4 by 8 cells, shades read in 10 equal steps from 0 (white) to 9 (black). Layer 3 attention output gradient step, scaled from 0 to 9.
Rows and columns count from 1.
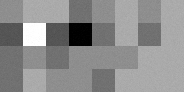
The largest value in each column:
6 4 6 9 5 4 5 3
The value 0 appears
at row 2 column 2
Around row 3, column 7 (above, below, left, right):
5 3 4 3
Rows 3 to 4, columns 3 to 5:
5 4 4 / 4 4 5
